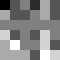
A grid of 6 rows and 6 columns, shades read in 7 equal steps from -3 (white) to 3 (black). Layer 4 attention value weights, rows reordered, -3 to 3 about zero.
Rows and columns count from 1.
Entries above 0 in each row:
4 3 0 2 1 1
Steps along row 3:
same same same same same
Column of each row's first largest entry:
1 2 1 2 6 4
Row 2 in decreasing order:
1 1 1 0 -1 -1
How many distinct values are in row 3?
1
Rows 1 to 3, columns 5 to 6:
-1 1 / -1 1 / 0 0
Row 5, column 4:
0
